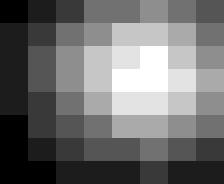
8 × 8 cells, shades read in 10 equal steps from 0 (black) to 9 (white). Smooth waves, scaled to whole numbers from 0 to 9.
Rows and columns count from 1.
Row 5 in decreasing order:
8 8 7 6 5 4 2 1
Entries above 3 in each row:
4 6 6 6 6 5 1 0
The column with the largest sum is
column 6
